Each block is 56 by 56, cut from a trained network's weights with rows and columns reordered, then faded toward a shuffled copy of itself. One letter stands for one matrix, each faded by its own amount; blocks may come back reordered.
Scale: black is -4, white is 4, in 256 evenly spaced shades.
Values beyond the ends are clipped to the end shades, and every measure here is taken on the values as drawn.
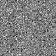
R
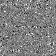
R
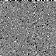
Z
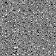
Z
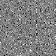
Z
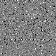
R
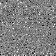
R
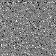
R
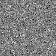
R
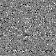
R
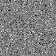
R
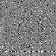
Z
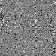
Z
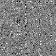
Z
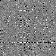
Z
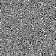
Z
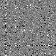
Z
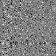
Z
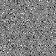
R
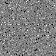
R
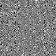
Z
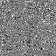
R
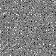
R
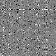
Z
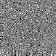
Z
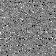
R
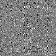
Z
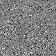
R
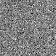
R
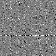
Z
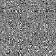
Z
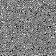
R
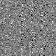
Z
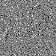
R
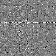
Z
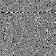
Z
